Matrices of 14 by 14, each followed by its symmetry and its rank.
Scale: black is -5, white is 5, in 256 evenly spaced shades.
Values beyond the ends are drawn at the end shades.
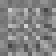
symmetric, rank three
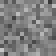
antisymmetric, full rank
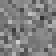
antisymmetric, full rank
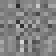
neither, rank two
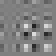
symmetric, rank one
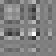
symmetric, rank one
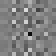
neither, rank two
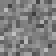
antisymmetric, full rank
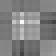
symmetric, rank one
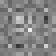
symmetric, rank three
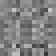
neither, rank three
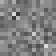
symmetric, rank three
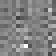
neither, rank three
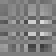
neither, rank one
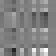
neither, rank one
